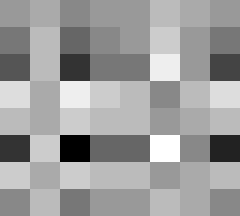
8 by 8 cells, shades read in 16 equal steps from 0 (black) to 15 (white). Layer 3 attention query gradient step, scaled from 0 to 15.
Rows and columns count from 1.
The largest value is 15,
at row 6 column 6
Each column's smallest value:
3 10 0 6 6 8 8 2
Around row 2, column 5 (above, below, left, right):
9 7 8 12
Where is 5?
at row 3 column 1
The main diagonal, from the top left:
9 11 3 12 11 15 10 8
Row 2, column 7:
9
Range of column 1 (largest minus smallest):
10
